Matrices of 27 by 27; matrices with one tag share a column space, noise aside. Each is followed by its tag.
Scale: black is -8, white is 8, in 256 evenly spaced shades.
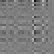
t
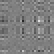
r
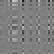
t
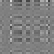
t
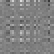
t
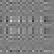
r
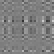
r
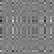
r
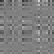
t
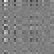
t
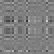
r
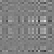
r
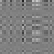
t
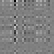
t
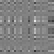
r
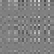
t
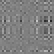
r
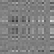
r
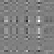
r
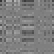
t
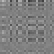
t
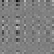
t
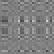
r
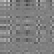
t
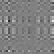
r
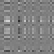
r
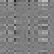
t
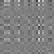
t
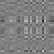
r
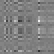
r
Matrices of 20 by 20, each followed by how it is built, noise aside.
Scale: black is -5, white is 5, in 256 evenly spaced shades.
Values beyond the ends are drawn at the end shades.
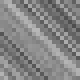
Toeplitz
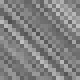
Toeplitz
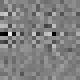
low rank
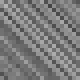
Toeplitz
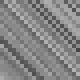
Toeplitz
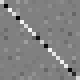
diagonal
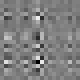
low rank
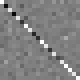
diagonal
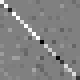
diagonal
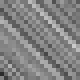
Toeplitz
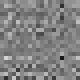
low rank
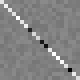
diagonal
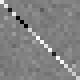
diagonal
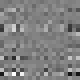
low rank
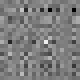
low rank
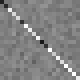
diagonal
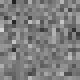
low rank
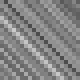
Toeplitz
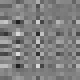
low rank
